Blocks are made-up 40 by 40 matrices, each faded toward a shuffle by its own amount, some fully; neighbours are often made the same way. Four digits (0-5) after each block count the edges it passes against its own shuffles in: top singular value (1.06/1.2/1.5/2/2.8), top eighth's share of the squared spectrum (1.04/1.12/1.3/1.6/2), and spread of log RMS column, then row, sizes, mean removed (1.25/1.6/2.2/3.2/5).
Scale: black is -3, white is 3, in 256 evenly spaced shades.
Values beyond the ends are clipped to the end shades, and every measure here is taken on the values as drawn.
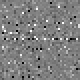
2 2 0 1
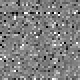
2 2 1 2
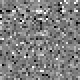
3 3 1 1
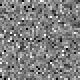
2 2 0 0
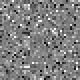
3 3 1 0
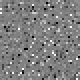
0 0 0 0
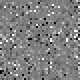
3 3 1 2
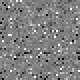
1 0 0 0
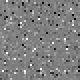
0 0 0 0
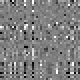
4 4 2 3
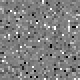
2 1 0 0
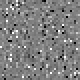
2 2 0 0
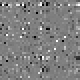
4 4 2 2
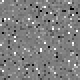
0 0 1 0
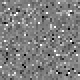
2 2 0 0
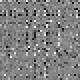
4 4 2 2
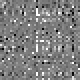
4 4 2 2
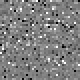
2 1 0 1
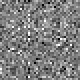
3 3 2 1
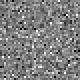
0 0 0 0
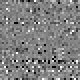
2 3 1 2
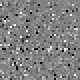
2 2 0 1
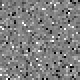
0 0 0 0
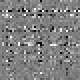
2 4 2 3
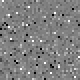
0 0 0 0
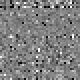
2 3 2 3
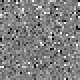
0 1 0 1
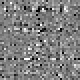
2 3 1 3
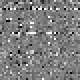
2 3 1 2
